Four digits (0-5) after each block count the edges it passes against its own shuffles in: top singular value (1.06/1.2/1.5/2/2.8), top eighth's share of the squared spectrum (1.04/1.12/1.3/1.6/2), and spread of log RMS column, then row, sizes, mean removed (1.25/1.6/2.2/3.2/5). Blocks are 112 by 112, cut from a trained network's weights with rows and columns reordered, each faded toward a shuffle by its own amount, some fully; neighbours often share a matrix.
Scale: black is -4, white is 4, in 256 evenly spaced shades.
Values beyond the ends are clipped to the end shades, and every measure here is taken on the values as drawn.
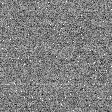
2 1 0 0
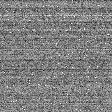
4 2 0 2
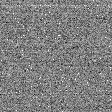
2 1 0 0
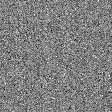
2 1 0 0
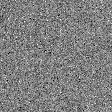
1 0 0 0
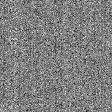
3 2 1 0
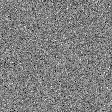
0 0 0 0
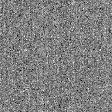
2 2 1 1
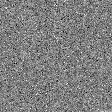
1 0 0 0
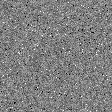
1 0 0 0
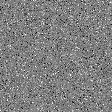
2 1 0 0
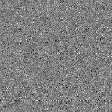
4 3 2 2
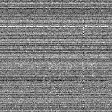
5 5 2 4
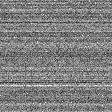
5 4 0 3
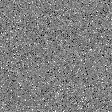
1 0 0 0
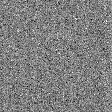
2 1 0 0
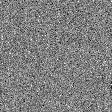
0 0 0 0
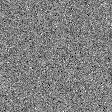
0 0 0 0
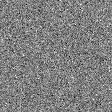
0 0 0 0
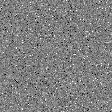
2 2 1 0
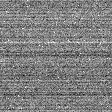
4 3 0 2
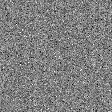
1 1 0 0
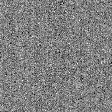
2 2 1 1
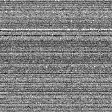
5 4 0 4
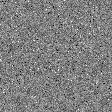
0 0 0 0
